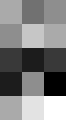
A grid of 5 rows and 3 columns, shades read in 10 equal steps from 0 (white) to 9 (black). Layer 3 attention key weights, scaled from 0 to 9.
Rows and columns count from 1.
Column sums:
25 20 23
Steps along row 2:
down up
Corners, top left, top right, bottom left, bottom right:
3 4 3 0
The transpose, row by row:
3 4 7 8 3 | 5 2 8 4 1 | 4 3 7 9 0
